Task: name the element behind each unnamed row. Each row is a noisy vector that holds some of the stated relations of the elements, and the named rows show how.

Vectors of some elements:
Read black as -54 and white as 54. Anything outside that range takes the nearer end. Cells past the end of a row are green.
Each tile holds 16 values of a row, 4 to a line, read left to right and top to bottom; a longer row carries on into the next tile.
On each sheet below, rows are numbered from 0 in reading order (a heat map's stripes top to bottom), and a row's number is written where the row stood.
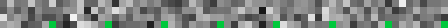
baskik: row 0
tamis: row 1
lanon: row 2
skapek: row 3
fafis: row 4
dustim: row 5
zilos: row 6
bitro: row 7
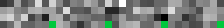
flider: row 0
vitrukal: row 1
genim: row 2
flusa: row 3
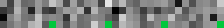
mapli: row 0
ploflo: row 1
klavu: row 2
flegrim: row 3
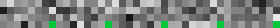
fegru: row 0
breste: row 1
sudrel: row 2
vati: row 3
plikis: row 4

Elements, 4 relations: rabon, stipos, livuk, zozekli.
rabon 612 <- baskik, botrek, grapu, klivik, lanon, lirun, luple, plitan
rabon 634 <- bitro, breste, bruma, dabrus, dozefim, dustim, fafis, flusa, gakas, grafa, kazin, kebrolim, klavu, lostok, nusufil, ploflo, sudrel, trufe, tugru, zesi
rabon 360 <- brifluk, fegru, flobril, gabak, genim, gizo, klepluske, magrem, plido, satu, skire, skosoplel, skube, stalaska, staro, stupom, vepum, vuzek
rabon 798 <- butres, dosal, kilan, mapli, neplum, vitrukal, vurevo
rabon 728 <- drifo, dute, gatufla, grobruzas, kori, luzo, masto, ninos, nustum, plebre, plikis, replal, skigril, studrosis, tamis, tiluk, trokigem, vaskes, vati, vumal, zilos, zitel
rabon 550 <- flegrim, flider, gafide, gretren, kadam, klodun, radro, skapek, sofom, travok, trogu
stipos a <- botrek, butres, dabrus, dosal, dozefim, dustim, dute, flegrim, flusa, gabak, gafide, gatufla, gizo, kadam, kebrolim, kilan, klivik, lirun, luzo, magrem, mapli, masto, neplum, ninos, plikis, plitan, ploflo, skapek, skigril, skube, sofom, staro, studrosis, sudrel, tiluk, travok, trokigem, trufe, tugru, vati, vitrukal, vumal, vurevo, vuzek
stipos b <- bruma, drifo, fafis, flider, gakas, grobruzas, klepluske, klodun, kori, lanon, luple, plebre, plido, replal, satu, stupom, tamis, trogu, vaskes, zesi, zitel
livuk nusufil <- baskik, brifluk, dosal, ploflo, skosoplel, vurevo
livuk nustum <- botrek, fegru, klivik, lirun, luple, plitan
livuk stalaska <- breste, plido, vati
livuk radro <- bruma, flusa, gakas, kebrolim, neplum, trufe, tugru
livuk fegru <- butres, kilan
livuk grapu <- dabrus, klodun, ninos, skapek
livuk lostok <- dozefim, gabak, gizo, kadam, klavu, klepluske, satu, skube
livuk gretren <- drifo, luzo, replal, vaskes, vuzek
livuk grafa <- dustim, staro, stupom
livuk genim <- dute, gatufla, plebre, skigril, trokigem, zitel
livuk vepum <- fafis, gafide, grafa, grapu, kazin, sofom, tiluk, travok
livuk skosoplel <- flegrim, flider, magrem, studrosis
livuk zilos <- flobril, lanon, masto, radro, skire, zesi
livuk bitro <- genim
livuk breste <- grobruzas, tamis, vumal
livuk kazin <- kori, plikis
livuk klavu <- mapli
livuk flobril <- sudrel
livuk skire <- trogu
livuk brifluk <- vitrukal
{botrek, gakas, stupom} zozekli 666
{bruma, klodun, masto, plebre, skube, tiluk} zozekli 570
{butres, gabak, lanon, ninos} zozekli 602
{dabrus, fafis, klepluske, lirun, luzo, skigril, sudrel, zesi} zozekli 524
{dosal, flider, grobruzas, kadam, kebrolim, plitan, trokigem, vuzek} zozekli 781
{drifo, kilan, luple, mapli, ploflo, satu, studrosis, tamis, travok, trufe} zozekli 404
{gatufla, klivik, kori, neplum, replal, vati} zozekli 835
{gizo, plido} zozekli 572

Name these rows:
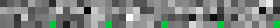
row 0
trogu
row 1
trufe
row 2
drifo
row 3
skigril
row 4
luzo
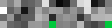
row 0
neplum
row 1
klodun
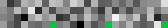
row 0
dabrus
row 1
butres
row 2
skosoplel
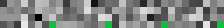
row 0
grobruzas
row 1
tiluk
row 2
trokigem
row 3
vuzek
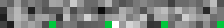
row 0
satu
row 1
gabak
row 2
stupom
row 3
vaskes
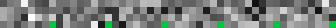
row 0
ninos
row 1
kadam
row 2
klepluske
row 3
gretren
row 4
kori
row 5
replal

